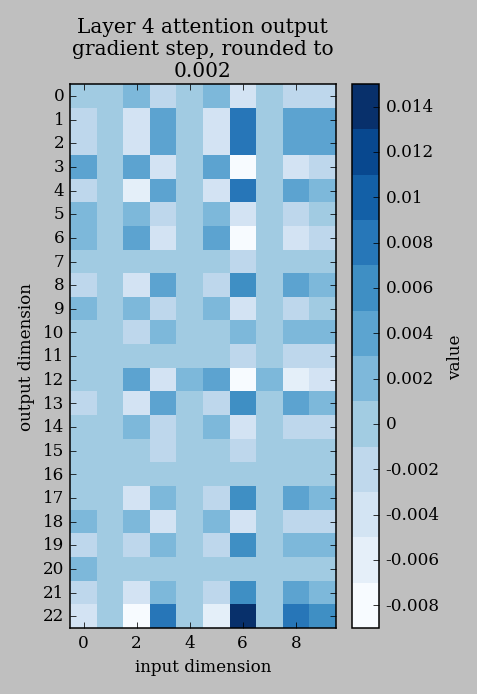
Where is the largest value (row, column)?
22 6
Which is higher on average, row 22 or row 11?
row 22
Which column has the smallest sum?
2
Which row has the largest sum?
22
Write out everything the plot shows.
Title: Layer 4 attention output gradient step, rounded to 0.002
x-axis: input dimension, ticks 0 2 4 6 8
y-axis: output dimension, ticks 0 1 2 3 4 5 6 7 8 9 10 11 12 13 14 15 16 17 18 19 20 21 22 (0 at the top)
Colour bar: value, ticks -0.008 -0.006 -0.004 -0.002 0 0.002 0.004 0.006 0.008 0.01 0.012 0.014
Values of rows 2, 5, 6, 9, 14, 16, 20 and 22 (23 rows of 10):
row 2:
-0.002 0 -0.004 0.004 0 -0.004 0.008 0 0.004 0.004
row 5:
0.002 0 0.002 -0.002 0 0.002 -0.004 0 -0.002 0
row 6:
0.002 0 0.004 -0.004 0 0.004 -0.008 0 -0.004 -0.002
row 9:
0.002 0 0.002 -0.002 0 0.002 -0.004 0 -0.002 0
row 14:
0 0 0.002 -0.002 0 0.002 -0.004 0 -0.002 -0.002
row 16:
0 0 0 0 0 0 0 0 0 0
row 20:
0.002 0 0 0 0 0 0 0 0 0
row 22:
-0.004 0 -0.008 0.008 0 -0.006 0.014 0 0.008 0.006
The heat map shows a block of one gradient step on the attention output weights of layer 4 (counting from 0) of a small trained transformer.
